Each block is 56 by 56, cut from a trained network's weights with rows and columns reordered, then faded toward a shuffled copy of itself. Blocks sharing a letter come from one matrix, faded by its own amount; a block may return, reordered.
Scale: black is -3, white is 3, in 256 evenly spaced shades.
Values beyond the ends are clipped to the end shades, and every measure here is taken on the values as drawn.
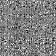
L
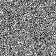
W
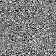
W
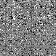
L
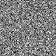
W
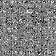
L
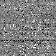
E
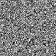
W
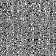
L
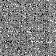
L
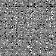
E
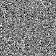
W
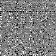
E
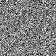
W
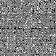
E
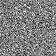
W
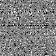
E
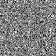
W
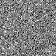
W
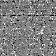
E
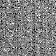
L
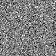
W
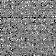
E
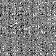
L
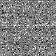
E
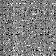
L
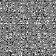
E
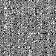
L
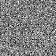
W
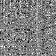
L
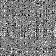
L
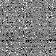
E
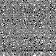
E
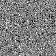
W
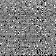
E
